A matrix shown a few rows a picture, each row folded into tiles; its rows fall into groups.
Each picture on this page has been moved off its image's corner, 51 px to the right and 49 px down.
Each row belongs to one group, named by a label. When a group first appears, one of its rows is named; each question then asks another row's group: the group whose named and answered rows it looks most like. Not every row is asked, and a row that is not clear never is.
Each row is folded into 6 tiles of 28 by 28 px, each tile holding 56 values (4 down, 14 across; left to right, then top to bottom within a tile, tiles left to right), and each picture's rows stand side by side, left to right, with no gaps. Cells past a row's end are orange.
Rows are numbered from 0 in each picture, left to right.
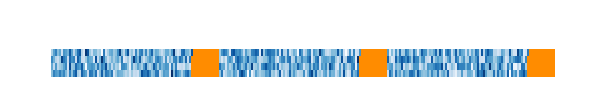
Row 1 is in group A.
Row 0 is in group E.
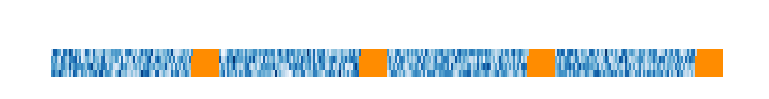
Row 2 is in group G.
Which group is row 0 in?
E
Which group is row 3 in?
E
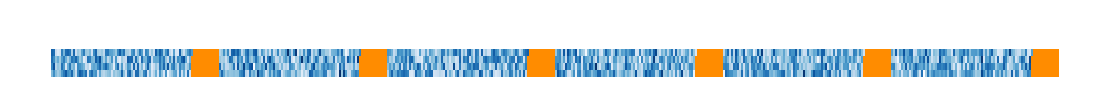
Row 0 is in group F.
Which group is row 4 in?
E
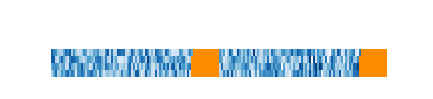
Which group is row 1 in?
G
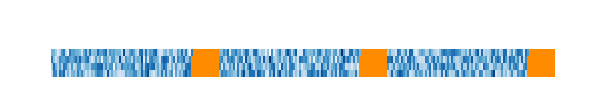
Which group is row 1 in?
E
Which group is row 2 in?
F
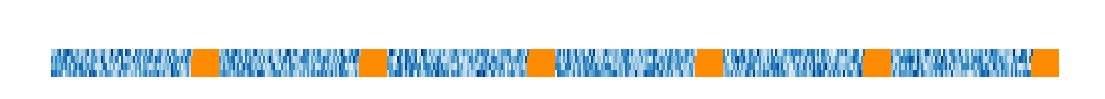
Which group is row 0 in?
E
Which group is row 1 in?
E
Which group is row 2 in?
E
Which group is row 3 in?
E
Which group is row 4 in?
G
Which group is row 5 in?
A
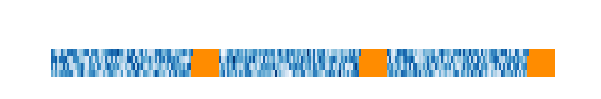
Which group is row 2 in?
F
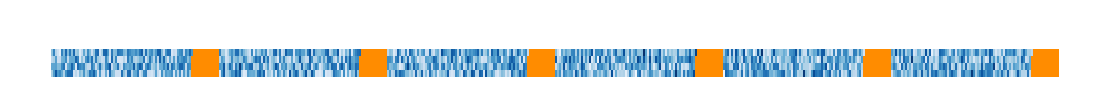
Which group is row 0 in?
F
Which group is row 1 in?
F
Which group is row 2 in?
F
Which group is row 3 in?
A
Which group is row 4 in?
E
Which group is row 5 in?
G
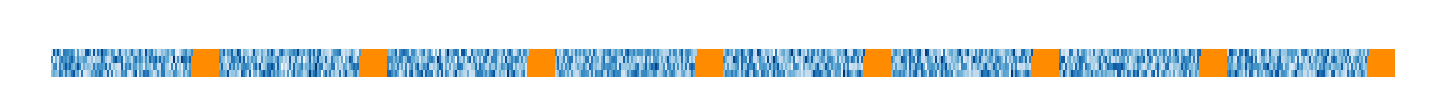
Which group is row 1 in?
G
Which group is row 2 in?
E
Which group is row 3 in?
G
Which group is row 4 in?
E
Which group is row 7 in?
E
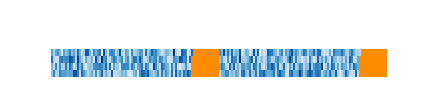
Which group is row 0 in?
A
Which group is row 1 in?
G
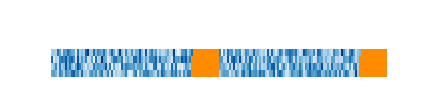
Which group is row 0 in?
A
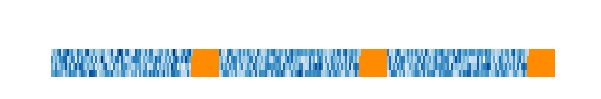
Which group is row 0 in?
E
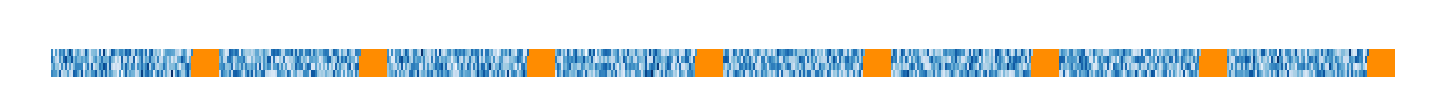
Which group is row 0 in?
G
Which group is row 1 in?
F
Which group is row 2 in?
G
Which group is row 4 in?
F
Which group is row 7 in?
A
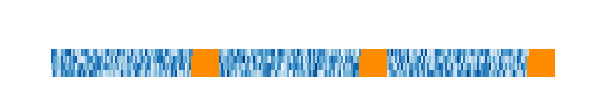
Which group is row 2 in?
G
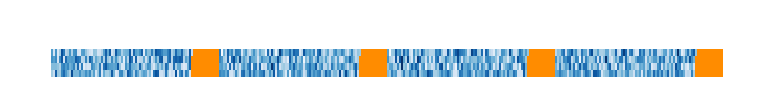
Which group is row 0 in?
F
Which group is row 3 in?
E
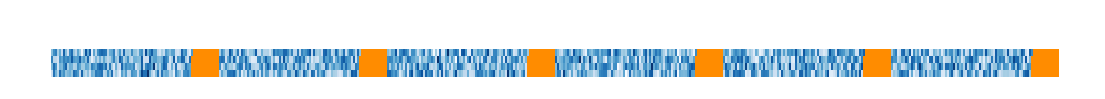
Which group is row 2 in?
E
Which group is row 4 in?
F
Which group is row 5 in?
F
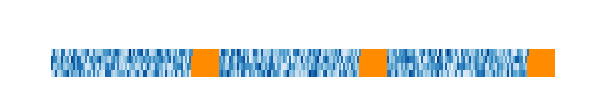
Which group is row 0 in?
F
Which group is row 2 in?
A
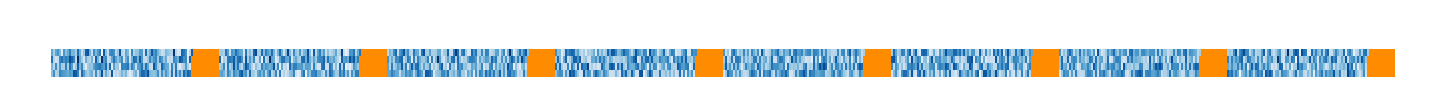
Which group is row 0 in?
A
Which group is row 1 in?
A
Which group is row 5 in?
F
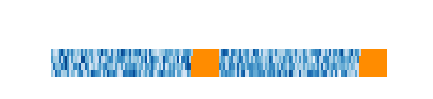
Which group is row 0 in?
G
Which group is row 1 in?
E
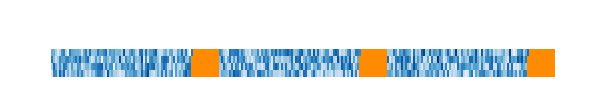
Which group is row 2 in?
A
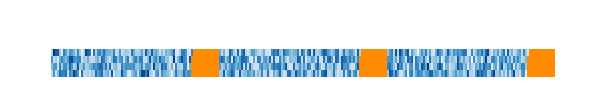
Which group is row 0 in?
A
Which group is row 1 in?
F
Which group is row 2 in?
E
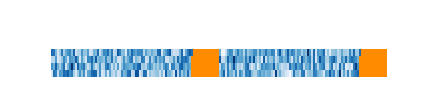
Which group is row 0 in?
F
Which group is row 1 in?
A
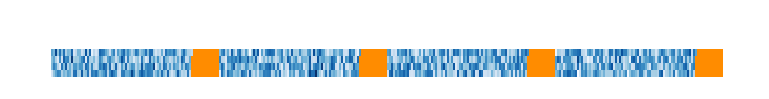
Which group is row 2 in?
F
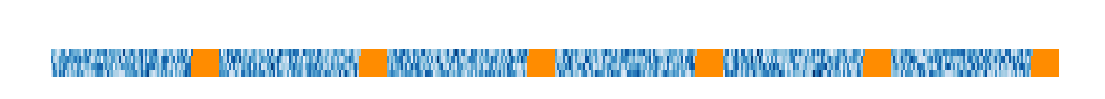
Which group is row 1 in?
G
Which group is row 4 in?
E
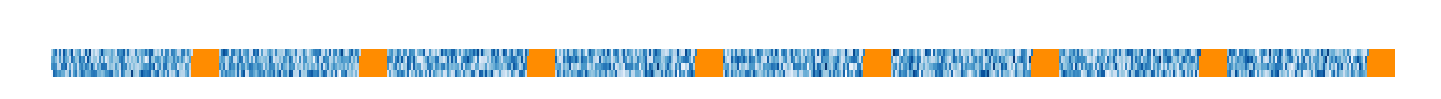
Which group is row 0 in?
E
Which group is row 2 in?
F
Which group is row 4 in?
A
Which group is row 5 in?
A
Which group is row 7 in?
A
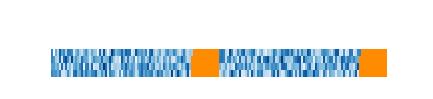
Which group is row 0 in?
G
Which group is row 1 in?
F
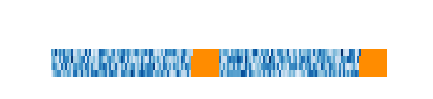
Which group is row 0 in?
G
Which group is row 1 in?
A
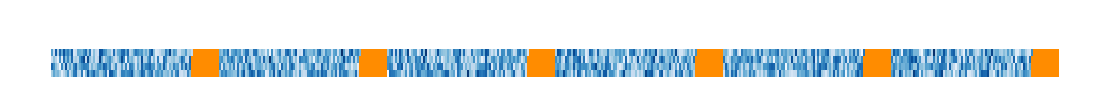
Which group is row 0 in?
G
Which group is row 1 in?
E
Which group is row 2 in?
E
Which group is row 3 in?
E
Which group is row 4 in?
A
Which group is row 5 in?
A
